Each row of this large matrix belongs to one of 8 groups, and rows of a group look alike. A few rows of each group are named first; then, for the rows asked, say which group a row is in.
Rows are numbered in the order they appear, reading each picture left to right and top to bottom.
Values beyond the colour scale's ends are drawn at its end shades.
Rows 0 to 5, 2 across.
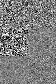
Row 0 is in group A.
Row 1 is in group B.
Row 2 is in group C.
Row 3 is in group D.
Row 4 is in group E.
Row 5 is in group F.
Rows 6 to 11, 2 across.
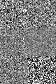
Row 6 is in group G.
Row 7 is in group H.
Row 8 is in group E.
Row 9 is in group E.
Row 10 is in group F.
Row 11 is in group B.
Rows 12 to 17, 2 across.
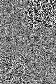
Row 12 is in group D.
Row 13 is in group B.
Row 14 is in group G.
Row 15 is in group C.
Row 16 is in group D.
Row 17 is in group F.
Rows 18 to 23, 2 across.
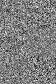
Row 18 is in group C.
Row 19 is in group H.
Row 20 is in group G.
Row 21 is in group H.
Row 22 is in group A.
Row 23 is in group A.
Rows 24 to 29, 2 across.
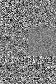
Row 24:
A
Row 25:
H
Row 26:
C
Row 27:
D
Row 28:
G
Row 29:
G
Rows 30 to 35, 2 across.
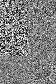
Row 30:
A
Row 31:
A
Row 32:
G
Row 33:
E
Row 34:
H
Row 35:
D
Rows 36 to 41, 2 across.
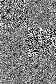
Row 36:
E
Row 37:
D
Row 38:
D
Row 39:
G
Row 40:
D
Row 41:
E
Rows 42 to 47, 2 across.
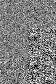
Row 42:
E
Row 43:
F
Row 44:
F
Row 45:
C
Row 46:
E
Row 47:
C
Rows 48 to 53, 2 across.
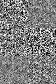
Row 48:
F
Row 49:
H
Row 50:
E
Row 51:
C
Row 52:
C
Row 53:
H
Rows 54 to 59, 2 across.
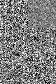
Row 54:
E
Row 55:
H
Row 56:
E
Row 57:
C
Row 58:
D
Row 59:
B
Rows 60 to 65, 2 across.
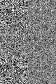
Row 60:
G
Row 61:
E
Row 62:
E
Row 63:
B
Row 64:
G
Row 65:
E
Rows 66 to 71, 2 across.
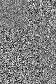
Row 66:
F
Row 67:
G
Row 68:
A
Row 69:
H
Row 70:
F
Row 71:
E
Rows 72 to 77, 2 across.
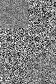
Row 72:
F
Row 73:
G
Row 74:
E
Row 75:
H
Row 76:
A
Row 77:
H
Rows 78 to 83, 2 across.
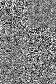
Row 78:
G
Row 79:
E
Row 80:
G
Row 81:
D
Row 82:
D
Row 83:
A
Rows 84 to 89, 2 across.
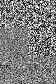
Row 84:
B
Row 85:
H
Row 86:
B
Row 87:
D
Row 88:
C
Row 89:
H
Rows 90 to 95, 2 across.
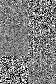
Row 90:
H
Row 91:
E
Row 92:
A
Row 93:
B
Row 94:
D
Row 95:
E
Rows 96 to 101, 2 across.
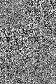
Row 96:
D
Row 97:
B
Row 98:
G
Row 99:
G
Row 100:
B
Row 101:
E
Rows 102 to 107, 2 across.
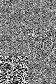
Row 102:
D
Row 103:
G
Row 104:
H
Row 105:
E
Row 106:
H
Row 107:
H
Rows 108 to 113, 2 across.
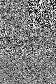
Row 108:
E
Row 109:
B
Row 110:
G
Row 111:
C
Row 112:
F
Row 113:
F
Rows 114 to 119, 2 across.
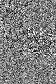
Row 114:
A
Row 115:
E
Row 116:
A
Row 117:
G
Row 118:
A
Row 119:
D
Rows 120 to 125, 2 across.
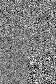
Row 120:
F
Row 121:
D
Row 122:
G
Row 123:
C
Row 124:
E
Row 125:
C
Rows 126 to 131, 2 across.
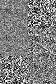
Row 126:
C
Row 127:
H
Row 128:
F
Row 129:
H
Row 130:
H
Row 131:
B
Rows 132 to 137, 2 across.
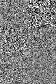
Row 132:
E
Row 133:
H
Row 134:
A
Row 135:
A
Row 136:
H
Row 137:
E
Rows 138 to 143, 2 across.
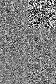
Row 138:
B
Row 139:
G
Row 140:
A
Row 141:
B
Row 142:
A
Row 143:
H
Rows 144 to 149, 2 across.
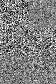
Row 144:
F
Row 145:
G
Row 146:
D
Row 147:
D
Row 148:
A
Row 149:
A
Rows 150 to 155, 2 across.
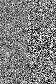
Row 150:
B
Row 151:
E
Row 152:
F
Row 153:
D
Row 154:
E
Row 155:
C
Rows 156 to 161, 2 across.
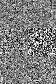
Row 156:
F
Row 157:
G
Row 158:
A
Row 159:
E
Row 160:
E
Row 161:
H
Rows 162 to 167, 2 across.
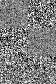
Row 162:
G
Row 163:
B
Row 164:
C
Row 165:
F
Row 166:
A
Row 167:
G
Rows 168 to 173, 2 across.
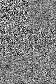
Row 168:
F
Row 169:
D
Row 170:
B
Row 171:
B
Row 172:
C
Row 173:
H
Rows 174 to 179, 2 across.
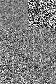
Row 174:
E
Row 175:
G
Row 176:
F
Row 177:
B
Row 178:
G
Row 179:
B
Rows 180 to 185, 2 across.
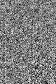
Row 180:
A
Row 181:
C
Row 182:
B
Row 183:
E
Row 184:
B
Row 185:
E
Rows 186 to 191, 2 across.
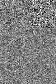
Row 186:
G
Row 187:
C
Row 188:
D
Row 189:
G
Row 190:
E
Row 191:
H
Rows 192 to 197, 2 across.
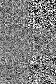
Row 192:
H
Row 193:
B
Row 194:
A
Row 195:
B
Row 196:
G
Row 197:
C
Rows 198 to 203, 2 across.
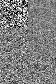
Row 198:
F
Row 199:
C
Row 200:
D
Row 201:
B
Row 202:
H
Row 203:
C
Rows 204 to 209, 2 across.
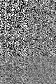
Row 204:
E
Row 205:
F
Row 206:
E
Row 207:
E
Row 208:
G
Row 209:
G
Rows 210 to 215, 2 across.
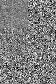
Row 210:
C
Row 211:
G
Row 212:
B
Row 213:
F
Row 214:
F
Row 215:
A
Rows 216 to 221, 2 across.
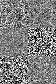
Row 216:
D
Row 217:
D
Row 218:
D
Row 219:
D
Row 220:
H
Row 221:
H
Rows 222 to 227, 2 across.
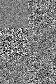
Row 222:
H
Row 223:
E
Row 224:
H
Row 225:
A
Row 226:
F
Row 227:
D
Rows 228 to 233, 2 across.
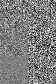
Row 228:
F
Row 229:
F
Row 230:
B
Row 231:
D
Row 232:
H
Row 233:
B
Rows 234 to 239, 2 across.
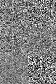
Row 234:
G
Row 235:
F
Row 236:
G
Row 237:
D
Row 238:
G
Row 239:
G
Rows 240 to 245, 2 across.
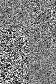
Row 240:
H
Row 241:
D
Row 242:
D
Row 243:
D
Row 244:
H
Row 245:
D
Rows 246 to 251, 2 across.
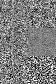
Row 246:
C
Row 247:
C
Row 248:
C
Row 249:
C
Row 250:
D
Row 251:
D
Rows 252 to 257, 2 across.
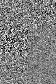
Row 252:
H
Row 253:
F
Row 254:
A
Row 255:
H
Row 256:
G
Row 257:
C
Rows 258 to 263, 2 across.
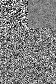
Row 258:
D
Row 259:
C
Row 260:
E
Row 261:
D
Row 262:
E
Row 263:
F
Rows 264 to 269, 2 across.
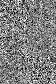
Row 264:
F
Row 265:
C
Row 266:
G
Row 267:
D
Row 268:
F
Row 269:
A
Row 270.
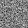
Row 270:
H
